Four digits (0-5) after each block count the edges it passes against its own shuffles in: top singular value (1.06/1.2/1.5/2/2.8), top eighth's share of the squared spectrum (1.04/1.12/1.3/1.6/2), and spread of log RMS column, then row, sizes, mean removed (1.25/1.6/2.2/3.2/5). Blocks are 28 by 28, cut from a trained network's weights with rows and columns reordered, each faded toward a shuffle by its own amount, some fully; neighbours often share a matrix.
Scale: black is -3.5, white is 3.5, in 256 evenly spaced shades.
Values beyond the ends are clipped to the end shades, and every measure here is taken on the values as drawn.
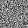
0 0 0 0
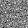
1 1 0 0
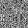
2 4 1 0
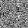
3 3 1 0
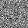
1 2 0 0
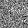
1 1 0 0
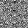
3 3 0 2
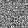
3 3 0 1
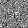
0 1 0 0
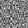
3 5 2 1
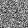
0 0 0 0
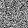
0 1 0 0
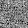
1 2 0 1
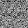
3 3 0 1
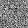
2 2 0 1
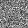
1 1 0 0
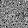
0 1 0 0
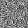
2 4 1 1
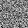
2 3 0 0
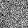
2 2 1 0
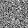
0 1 0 0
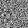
2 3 0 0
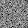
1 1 0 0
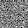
2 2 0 0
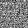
2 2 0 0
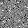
0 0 0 0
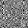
3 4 2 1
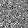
2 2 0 0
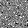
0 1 0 0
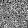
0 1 0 0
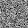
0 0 0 0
